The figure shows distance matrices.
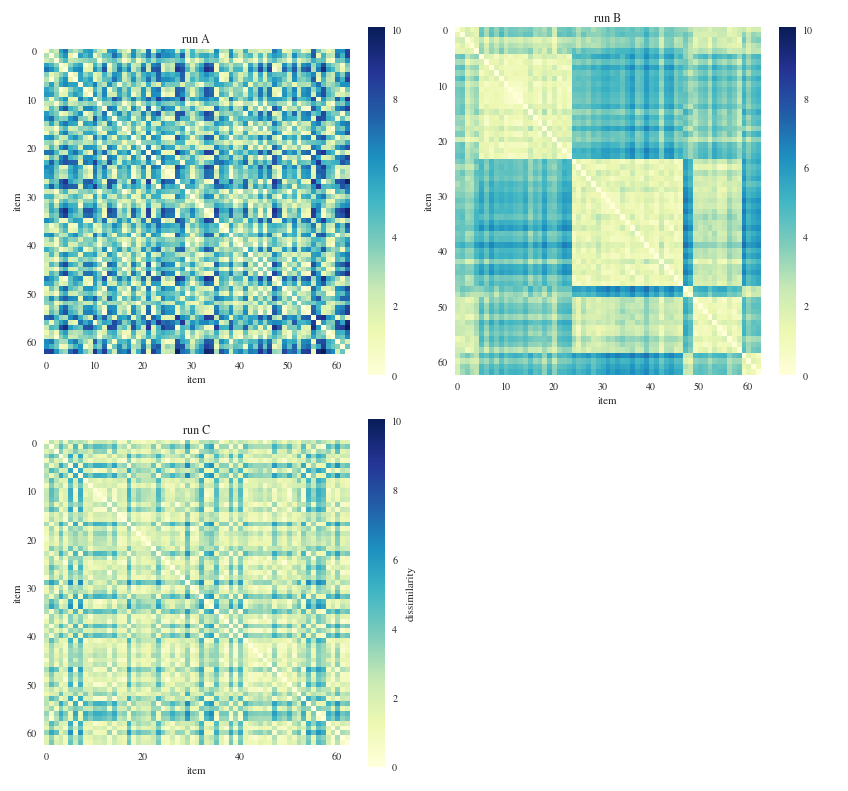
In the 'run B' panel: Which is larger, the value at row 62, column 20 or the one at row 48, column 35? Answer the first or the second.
the second
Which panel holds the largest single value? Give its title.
run A
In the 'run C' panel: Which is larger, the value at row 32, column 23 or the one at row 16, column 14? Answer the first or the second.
the second
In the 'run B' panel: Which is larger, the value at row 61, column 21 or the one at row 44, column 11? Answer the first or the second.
the second
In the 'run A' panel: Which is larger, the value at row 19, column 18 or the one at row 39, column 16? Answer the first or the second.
the first
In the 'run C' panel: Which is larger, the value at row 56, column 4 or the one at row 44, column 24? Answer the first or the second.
the first
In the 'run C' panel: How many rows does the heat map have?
63
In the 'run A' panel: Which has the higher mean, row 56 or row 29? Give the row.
56
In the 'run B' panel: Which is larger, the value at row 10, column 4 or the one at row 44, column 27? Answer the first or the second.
the first
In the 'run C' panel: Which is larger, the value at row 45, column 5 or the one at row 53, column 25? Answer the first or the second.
the first
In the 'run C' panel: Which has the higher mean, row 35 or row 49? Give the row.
35
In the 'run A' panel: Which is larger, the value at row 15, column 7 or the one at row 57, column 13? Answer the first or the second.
the second
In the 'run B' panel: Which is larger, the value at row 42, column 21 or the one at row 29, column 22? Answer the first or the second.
the second
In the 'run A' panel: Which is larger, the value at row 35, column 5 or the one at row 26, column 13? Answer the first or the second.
the first
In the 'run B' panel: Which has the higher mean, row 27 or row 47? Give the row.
47
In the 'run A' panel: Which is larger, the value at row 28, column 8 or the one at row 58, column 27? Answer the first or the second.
the first
